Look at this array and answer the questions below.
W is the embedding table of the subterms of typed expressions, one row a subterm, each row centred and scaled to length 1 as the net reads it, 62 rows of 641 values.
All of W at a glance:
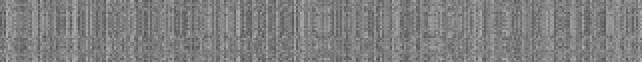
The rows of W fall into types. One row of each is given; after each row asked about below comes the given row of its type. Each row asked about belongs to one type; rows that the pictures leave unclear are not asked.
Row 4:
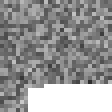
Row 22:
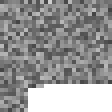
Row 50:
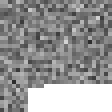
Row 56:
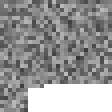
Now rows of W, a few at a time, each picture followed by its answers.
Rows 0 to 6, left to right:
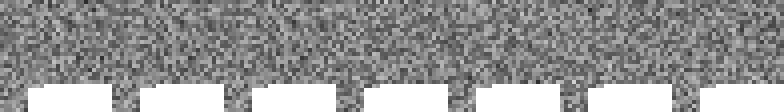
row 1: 56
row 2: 56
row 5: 22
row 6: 50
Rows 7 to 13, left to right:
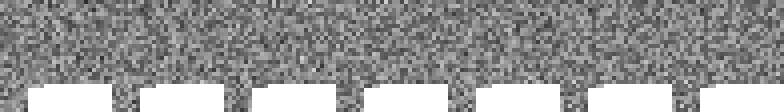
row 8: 56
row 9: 50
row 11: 50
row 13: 22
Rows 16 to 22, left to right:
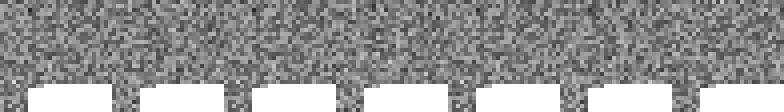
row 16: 22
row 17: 56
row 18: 22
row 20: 22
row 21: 56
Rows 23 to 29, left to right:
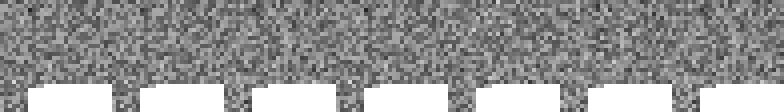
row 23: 22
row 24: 22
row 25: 56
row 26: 22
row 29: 56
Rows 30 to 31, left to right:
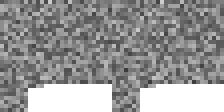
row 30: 22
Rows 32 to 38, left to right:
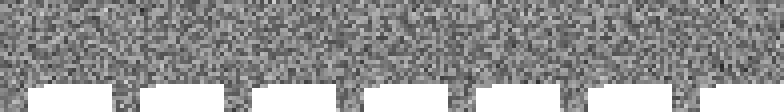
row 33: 22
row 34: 22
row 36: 4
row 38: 56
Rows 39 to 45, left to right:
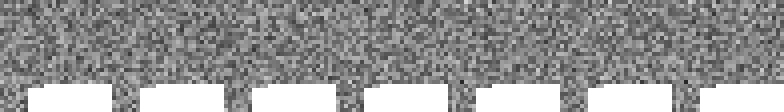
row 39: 56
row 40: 50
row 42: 22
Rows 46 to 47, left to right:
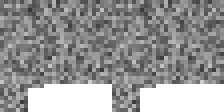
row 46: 56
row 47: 56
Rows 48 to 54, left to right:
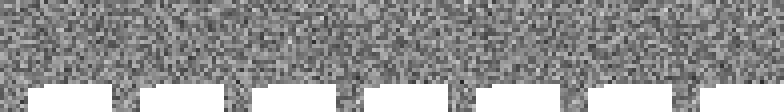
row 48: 56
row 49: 56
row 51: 4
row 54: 4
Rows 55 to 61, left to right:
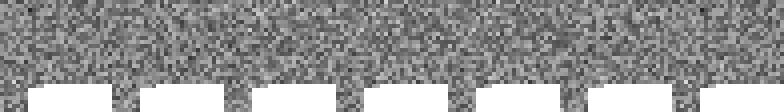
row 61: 22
